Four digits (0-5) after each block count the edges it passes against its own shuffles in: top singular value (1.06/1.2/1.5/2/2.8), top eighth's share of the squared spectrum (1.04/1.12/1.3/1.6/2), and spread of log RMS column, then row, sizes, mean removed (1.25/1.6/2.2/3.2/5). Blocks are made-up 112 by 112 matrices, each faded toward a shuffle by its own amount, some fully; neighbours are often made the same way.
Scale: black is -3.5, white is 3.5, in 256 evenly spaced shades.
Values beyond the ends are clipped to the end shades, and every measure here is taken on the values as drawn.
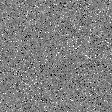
0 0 0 0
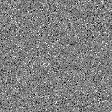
3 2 1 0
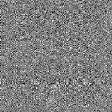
5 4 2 3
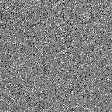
3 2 0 0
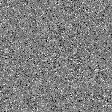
3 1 0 0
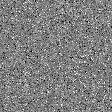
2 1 0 0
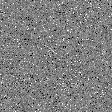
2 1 0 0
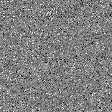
3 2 0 1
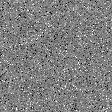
2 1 0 0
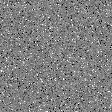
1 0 0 0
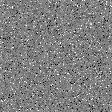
0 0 0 0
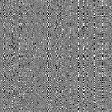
5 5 4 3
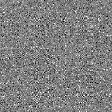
4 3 2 2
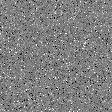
0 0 0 0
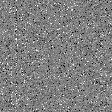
3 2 1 0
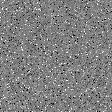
0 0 0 0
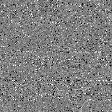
3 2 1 3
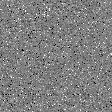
1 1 0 0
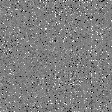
2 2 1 1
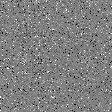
2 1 1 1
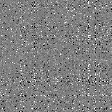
3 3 2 2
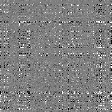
4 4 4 4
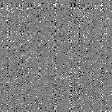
4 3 3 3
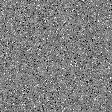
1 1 0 0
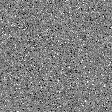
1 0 0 0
